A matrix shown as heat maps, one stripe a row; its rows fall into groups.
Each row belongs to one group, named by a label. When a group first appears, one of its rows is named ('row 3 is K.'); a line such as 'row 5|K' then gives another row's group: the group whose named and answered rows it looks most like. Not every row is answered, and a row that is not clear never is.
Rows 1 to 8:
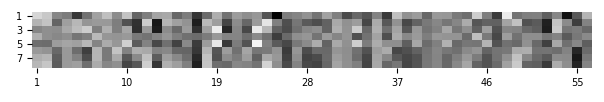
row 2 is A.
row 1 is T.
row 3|A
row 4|T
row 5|A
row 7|A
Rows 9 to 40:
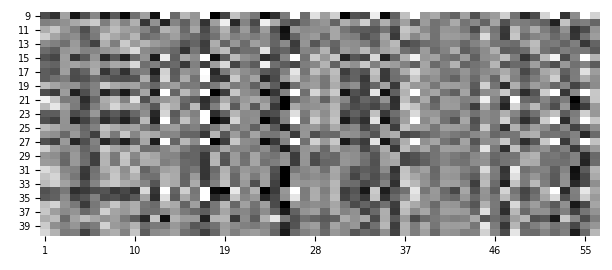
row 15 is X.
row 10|A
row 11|T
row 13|A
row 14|A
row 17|X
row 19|T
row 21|T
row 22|T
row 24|X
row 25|T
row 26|A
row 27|X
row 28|T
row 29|A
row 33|T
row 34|X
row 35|X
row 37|T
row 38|A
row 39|T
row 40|T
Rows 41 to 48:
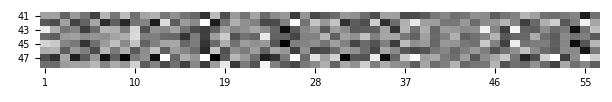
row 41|A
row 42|X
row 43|T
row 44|A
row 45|T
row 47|X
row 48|A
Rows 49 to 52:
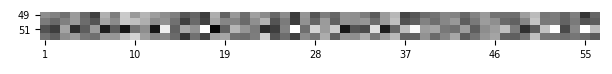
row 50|A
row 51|X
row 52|A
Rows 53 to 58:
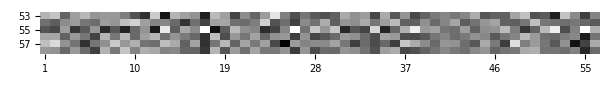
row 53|A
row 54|A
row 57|T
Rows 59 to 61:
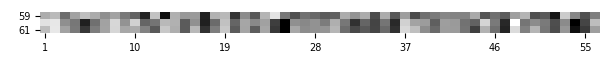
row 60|T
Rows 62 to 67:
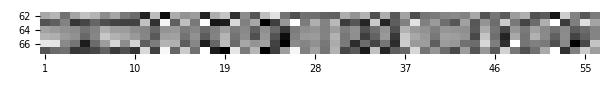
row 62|A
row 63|X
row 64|T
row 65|T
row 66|T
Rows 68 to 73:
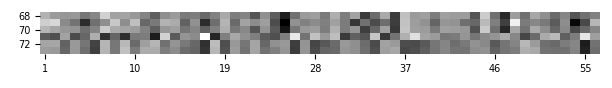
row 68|T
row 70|T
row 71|X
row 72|A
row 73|A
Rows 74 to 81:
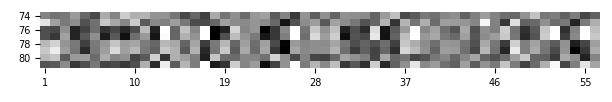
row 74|A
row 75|T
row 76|X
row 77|X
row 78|T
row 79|T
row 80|A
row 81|X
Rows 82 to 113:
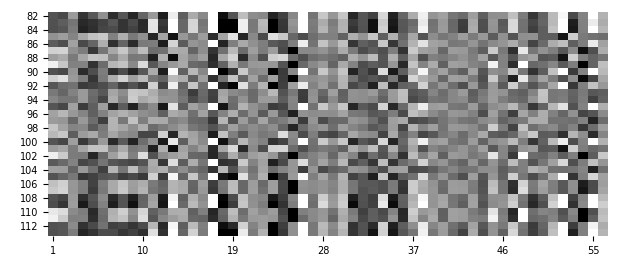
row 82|X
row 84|X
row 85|A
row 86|X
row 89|T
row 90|X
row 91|T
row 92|X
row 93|A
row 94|A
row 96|T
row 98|T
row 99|A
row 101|A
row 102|T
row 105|X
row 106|T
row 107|T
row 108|X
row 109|X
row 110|T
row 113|X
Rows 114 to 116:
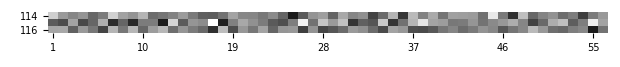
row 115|X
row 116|A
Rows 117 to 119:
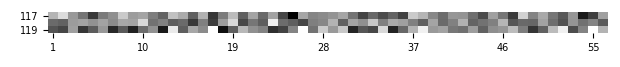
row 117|T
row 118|A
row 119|X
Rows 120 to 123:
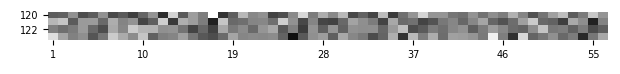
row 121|A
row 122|A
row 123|T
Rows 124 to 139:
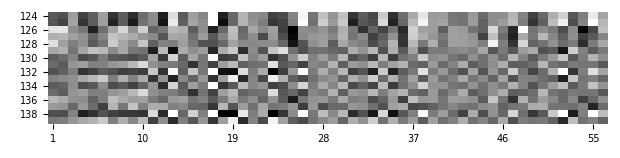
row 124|X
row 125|X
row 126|T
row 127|T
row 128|T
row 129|A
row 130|X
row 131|A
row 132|X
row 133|A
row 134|X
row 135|A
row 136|T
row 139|A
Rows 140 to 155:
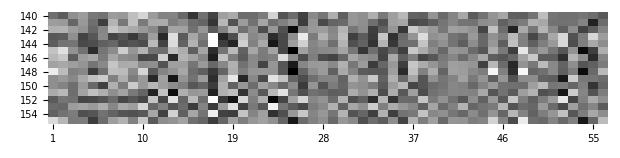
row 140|A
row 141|A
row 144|X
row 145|T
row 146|A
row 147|T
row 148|T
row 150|A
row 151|A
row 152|X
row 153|A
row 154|X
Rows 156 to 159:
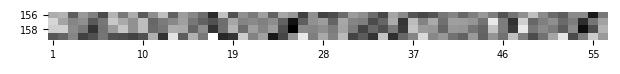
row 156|A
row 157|T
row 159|X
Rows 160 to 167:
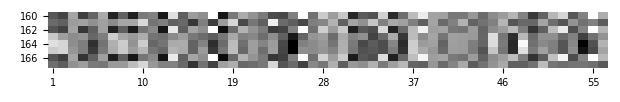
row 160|X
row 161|A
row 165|T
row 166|X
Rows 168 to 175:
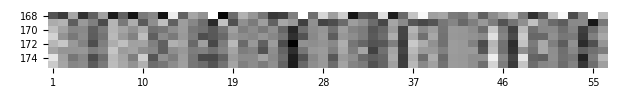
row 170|T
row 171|T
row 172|T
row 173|T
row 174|T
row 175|T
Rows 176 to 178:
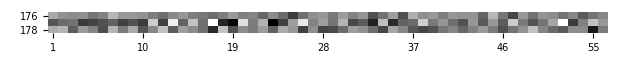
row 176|T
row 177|X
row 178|A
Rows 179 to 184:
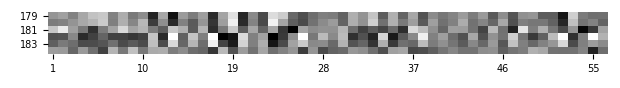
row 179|A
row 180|A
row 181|T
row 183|X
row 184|A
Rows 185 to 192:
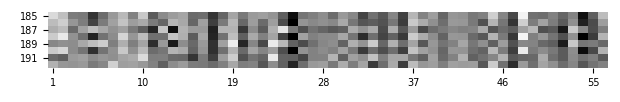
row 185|T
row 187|A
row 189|A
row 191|A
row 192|T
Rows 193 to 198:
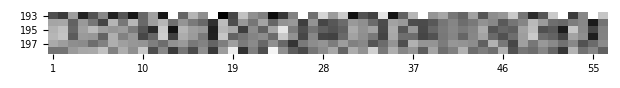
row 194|A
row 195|A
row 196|A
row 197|T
